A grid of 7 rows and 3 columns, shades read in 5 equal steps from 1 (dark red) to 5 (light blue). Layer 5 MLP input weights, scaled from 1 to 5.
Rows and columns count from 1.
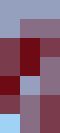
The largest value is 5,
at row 7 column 1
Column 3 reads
4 3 2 3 3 2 2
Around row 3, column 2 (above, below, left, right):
3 1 2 2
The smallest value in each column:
1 1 2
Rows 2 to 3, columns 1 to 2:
4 3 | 2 1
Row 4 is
2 1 3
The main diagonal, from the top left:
4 3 2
